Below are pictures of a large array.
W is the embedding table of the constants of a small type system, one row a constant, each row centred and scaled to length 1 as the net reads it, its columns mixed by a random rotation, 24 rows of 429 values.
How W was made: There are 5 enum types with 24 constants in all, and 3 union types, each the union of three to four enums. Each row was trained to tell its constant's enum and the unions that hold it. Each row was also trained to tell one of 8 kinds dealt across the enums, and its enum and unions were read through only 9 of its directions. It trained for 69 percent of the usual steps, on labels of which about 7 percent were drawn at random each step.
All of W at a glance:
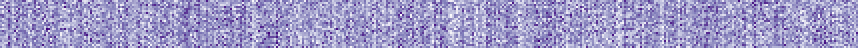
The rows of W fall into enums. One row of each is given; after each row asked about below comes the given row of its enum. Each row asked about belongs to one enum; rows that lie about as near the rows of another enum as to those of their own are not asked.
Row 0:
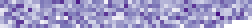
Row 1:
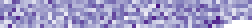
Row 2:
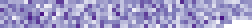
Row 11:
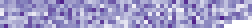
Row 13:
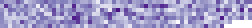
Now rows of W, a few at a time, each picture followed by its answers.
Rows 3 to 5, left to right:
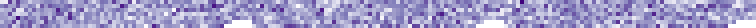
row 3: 1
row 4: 2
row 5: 0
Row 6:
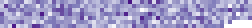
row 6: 13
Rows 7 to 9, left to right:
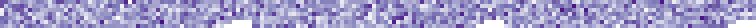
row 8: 11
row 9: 1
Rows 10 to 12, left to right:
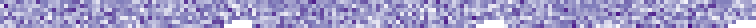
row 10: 13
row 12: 0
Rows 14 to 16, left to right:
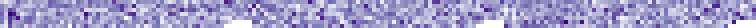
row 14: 1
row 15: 2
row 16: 11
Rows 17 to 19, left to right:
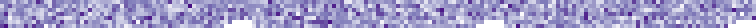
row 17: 11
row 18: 0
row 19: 13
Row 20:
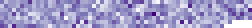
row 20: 11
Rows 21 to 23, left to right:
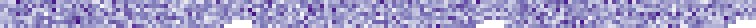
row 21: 0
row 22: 1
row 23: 0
